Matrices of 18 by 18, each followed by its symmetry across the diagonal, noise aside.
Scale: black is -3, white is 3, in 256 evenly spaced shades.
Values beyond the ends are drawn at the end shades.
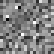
symmetric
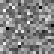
neither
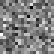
neither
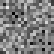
symmetric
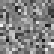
neither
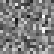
neither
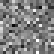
neither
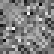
symmetric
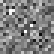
symmetric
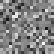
symmetric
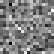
neither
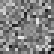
symmetric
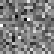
neither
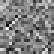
neither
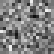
symmetric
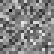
symmetric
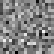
neither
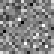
symmetric
